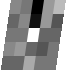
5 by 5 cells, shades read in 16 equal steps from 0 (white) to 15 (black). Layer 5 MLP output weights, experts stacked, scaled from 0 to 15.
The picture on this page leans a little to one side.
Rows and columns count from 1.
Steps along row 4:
down up up down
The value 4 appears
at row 1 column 5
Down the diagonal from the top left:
7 7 0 10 8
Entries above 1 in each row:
5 5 4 5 5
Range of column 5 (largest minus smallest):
6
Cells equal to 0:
1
